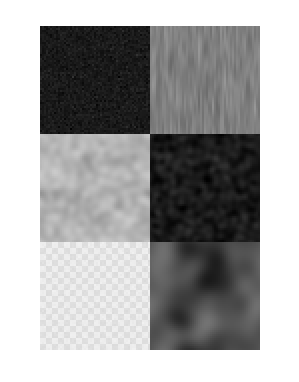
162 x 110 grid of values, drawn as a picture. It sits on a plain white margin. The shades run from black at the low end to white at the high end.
The table splits into 3 rows of 2 panels. Panel 1,1: very low, fine-grained, faint in contrast. Panel 1,2: middling, streaked downward, faint in contrast. Panel 2,1: high, blotchy, faint in contrast. Panel 2,2: very low, blotchy, faint in contrast. Panel 3,1: very high, checkered, faint in contrast. Panel 3,2: low, smooth.
